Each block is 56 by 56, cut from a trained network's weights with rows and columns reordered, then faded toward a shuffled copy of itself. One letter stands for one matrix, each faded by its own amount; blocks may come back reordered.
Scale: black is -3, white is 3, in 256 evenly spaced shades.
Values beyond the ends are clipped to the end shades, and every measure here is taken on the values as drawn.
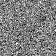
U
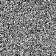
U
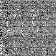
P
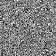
U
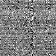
P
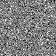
U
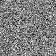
U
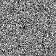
U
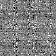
P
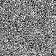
U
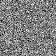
U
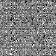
P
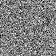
U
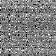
P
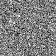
U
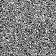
U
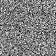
U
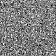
U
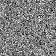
U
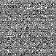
P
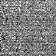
P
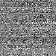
P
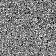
U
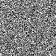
U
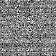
P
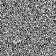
U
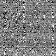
P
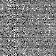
P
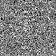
U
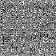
P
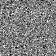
U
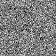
U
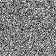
U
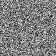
U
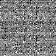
P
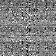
P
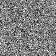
U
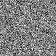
U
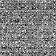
P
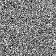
U
